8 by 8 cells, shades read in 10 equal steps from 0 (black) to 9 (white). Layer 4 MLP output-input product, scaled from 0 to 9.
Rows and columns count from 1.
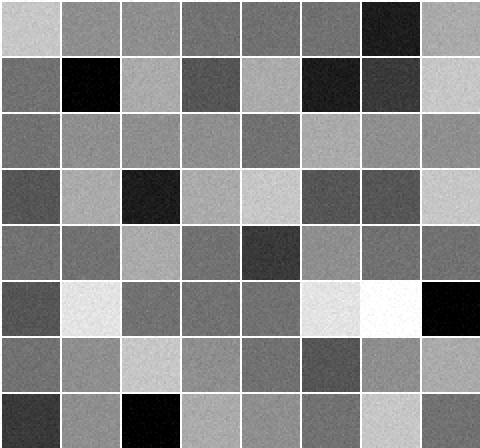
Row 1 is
7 5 5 4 4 4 1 6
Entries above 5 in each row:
2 3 1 4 1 3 2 2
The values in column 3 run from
0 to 7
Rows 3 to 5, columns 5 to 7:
4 6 5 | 7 3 3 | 2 5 4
